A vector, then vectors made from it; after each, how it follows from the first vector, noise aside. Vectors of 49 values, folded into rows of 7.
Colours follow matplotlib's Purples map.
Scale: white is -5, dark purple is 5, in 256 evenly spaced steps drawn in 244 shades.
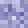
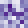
scaled up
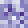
scaled up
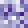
scaled up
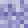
copied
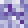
scaled up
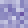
copied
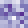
scaled up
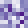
scaled up
